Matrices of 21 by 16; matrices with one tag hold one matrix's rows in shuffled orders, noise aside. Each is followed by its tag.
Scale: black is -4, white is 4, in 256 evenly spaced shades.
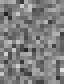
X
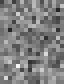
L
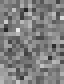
X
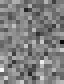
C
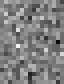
L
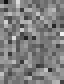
X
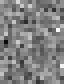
X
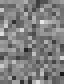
C
